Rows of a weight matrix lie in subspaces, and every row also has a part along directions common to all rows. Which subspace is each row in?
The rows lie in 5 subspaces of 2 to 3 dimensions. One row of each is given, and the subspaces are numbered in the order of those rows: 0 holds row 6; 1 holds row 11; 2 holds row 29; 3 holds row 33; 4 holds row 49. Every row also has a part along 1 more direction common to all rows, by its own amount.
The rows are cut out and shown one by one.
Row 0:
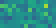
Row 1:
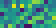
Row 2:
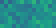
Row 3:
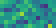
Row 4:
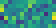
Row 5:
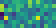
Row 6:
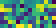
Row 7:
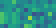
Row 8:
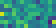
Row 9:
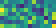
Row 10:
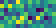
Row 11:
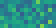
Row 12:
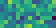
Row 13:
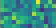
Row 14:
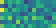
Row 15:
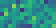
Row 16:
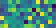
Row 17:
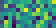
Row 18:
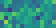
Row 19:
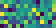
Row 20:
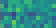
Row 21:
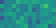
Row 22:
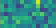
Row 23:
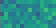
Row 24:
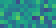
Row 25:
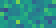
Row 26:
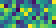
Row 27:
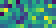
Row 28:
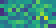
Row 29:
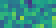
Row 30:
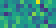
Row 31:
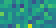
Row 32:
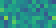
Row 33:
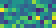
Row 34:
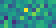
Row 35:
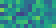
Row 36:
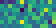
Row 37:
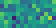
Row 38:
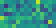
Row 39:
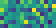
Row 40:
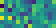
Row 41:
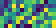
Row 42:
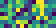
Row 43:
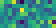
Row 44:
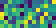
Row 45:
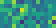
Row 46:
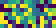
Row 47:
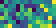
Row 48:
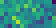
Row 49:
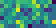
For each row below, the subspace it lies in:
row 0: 3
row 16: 1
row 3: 3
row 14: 3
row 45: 4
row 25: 0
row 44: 3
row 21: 3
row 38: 1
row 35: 3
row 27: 0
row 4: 3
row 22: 1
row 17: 2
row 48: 4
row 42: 3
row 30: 1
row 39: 1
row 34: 2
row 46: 0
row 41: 0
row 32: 2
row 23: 4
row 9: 3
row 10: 0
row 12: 2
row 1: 0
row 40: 3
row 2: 4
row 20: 2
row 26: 4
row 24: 1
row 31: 0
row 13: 1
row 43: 4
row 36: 4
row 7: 2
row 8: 4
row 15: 0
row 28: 3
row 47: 4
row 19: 1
